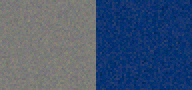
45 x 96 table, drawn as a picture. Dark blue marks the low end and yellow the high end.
It is made of 1 by 2 panels. Panel 1,1: middling, fine-grained, faint in contrast. Panel 1,2: very low, fine-grained, faint in contrast.
